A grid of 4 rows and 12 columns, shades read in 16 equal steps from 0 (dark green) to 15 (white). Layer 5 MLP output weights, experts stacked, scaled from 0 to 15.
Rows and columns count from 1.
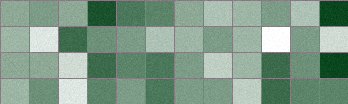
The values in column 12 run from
0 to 12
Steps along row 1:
down up down up up up up down down up down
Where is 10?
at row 1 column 8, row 1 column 11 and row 2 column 6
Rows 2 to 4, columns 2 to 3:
13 3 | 8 12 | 6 13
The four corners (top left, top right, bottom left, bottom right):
8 0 9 5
